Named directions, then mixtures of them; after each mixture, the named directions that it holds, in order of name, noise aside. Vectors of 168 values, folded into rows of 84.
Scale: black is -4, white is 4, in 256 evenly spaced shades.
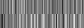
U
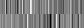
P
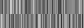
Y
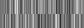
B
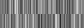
B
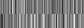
U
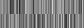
U, Y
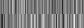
U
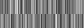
B, Y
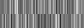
B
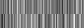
B, U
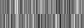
B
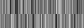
B, Y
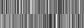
P, Y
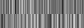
P, U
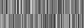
P, Y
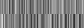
P, U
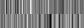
P, U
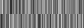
Y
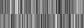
B, Y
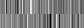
P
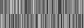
Y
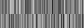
U, Y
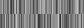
B, Y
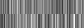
B, U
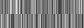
B, Y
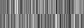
B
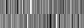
P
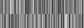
U, Y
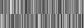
Y
